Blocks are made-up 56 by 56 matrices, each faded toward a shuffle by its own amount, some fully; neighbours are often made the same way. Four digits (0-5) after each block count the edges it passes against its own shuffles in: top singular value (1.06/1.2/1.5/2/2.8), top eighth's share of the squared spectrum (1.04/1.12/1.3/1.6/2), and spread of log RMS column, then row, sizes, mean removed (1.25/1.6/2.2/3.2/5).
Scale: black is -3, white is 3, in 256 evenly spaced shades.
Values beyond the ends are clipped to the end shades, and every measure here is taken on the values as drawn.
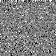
2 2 0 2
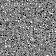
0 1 0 0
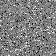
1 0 0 0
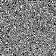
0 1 2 0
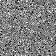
0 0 0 0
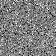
0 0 0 0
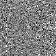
1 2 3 0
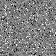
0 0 0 0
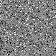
1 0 0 0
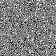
0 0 0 0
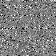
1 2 0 2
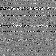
2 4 0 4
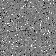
0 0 0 0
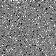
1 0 0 0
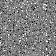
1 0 1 0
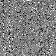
1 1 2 0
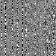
2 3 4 0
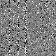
2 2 2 0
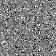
0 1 1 0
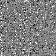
1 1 2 0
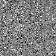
1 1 2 0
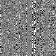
2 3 4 0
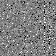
2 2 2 0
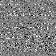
1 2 0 3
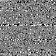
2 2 0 3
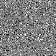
1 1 0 2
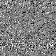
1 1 0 3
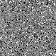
1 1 0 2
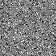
0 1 0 0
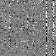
3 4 3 1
